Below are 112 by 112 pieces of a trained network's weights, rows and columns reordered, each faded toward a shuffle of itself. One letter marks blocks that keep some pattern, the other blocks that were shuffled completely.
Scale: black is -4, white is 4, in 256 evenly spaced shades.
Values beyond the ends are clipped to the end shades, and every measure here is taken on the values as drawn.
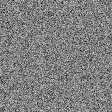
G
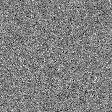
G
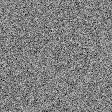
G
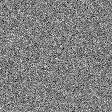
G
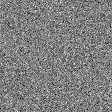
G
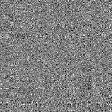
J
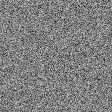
G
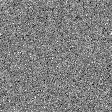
G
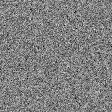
G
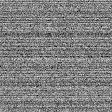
J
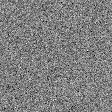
G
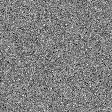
G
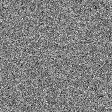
G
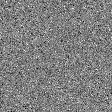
G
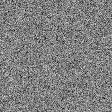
G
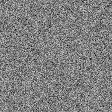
G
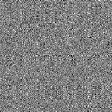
J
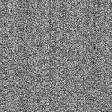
J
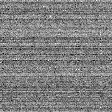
J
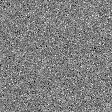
G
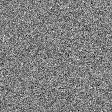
G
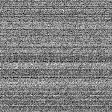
J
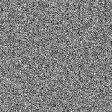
J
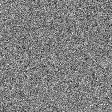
G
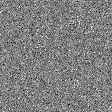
G
